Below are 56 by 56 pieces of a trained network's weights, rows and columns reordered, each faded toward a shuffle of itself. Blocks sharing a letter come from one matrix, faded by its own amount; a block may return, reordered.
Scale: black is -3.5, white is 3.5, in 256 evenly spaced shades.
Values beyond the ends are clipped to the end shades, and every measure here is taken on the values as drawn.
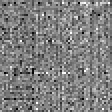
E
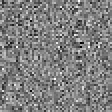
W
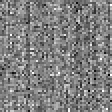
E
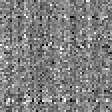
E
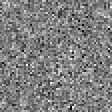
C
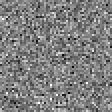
C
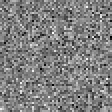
C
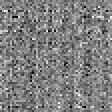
E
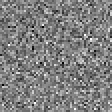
C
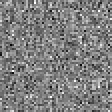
W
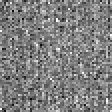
E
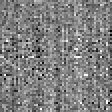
E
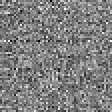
W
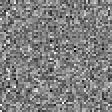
W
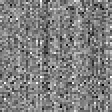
E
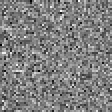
C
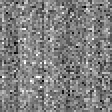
E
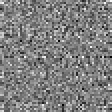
W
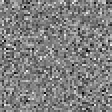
C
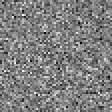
C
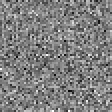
C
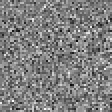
C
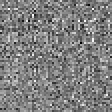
W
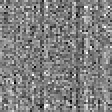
E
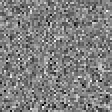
C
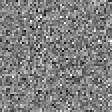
C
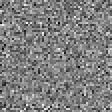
C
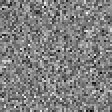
C
